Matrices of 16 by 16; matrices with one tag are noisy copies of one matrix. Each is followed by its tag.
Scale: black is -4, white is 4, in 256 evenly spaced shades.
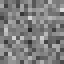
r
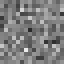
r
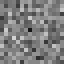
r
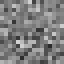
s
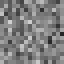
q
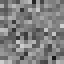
s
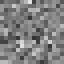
s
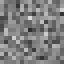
r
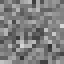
s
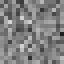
q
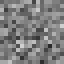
s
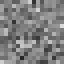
s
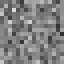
q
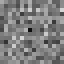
r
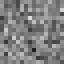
r
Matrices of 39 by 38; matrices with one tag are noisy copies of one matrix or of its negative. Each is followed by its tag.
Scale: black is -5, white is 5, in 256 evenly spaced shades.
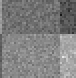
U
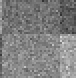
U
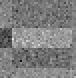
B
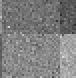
U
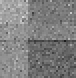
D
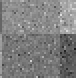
U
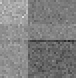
D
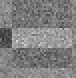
B
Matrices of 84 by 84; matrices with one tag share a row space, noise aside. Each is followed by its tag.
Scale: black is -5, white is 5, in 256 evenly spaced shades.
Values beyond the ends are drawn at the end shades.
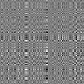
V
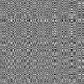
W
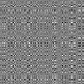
W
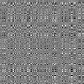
W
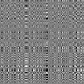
V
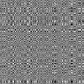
W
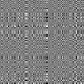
V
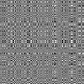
W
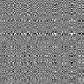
W
